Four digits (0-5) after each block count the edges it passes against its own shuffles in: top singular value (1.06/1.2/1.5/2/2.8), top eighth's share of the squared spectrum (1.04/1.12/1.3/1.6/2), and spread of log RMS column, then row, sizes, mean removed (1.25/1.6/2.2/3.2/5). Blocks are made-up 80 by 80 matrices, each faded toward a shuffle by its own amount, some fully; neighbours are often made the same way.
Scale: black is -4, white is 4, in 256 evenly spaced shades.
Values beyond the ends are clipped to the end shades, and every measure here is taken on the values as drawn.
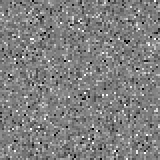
2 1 0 0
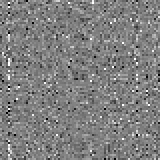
4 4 2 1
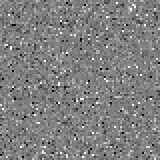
1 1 0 0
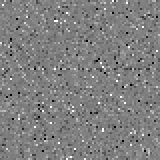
2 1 0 0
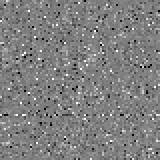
3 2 0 1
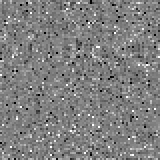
3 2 0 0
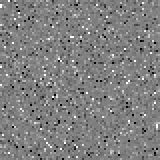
0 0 0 0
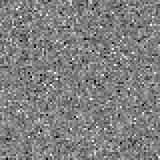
0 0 0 0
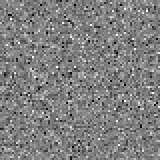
3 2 0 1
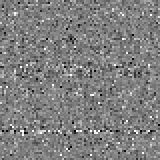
3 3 0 2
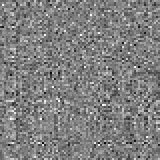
4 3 2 2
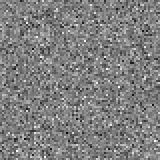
3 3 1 1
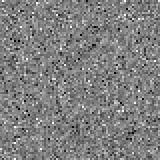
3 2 0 0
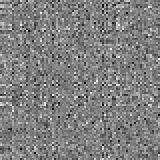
4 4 2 2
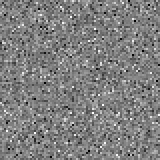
0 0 0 0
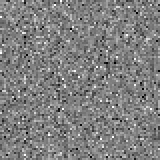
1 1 1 0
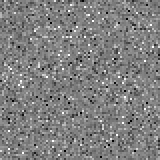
0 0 0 0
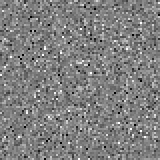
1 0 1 0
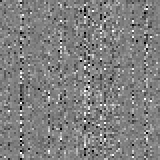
2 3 4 0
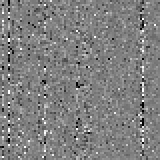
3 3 3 0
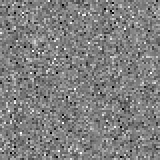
0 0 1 0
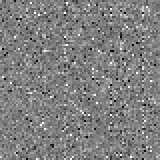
3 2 2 0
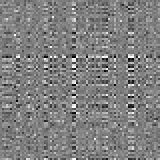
5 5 4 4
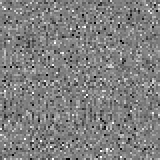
4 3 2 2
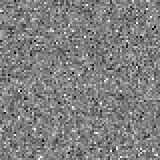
2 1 0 0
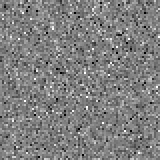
0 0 0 0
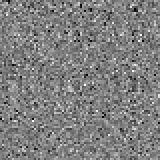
3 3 1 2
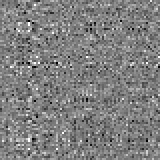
4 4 2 2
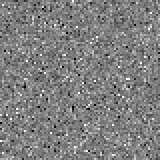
0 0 0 0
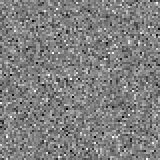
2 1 0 0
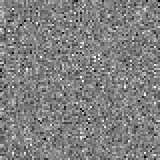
3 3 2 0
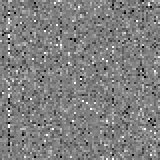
2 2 2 0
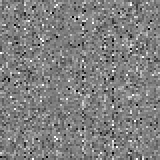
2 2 2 0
